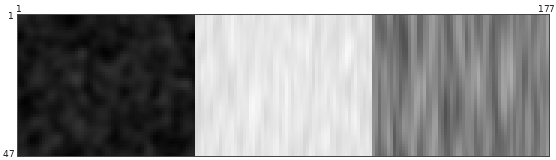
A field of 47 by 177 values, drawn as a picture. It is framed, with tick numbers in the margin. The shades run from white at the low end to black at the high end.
The table splits into one row of 3 panels. Panel 1,1: very high, blotchy, faint in contrast. Panel 1,2: very low, streaked downward, faint in contrast. Panel 1,3: middling, streaked downward.
